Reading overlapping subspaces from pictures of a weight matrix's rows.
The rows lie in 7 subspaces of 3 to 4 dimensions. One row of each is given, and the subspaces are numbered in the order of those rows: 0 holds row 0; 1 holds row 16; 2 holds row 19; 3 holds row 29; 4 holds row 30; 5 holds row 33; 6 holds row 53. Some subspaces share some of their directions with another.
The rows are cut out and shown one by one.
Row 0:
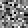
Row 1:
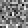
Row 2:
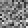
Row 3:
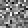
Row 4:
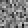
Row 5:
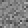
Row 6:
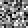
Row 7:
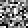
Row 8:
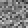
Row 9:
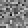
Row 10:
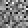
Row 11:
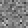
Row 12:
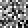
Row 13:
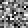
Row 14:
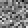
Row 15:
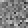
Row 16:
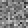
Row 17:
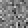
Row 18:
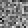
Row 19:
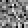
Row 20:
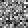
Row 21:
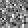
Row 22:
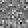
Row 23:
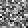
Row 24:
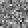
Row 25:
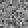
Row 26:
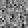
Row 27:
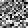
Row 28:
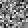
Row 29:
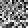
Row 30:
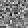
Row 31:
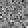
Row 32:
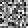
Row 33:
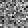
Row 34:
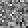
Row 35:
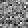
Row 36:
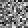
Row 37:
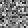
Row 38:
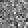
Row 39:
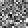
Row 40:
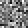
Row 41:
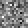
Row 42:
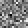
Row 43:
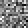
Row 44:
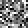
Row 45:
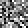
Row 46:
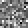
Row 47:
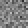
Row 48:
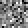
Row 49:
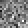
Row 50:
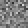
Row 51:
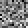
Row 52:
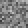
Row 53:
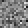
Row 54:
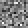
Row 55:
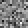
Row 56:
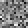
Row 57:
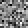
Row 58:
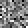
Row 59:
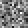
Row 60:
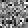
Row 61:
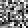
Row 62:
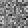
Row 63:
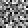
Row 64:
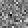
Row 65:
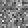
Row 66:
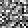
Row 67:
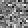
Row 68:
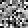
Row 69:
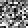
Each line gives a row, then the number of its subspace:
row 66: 5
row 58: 3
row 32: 6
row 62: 5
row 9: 4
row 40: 0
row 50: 3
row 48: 0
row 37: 5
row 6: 0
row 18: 5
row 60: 0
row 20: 5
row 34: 0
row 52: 6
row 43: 5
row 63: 3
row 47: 3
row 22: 2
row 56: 2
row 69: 4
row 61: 1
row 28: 5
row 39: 1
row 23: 3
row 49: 2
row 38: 2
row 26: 2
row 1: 4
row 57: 6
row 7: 4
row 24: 1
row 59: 0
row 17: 2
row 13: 0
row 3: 4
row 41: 0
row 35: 6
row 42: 1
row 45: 3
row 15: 2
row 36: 5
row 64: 1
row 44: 4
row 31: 3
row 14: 6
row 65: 0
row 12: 2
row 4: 2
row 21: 2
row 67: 5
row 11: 5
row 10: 4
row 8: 6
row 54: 3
